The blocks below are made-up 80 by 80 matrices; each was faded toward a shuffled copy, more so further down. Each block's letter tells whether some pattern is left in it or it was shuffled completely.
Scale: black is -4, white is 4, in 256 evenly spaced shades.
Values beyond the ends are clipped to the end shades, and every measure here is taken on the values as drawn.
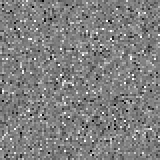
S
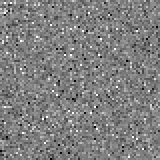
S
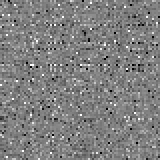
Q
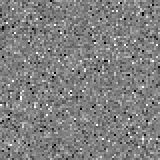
S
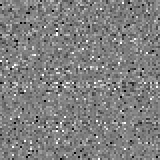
Q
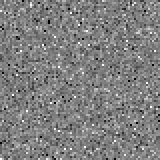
S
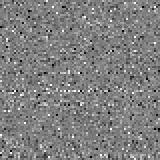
Q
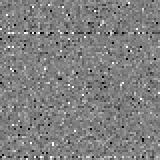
Q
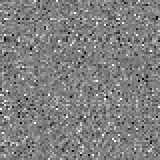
Q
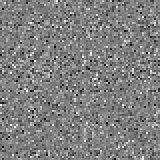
Q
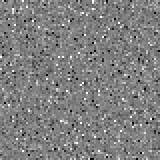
S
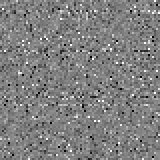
Q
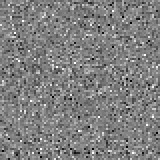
Q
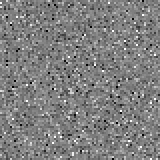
S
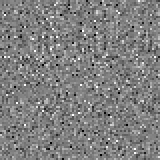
Q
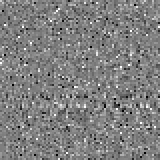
Q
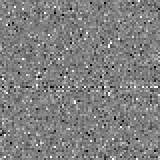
Q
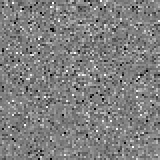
Q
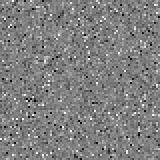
S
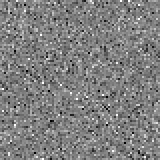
S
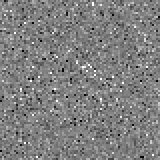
S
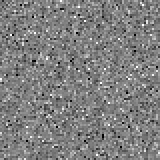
S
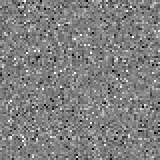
Q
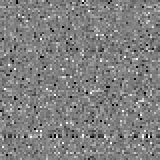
Q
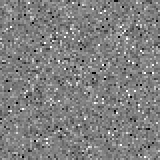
S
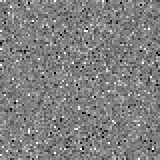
S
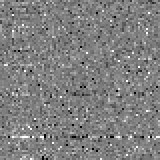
Q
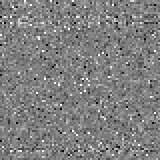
Q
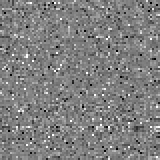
Q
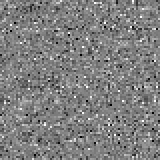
Q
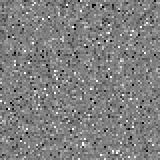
S
